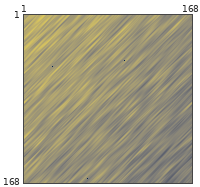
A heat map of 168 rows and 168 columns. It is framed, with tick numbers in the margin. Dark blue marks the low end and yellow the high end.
On average the colour sits 60% of the way up the scale. The ninth with the highest average is the top left. Neither half mirrors the other. Values rise toward the top left. No row or column stands out. Three lone cells stand out, each far lower than its neighbours.
